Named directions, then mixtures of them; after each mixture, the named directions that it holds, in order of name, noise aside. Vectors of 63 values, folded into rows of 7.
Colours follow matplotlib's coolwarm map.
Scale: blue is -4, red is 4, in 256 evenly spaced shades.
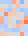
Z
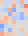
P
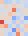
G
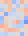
Z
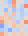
P, Z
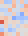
G, P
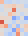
G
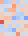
G, P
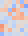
P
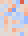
P, Z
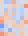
P, Z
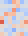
G, Z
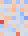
G, P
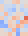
G, Z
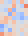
P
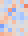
P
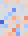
G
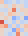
G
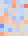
P, Z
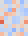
G, Z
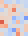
G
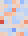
G, Z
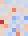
G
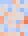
Z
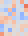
P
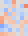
P, Z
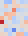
G, Z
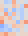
P, Z
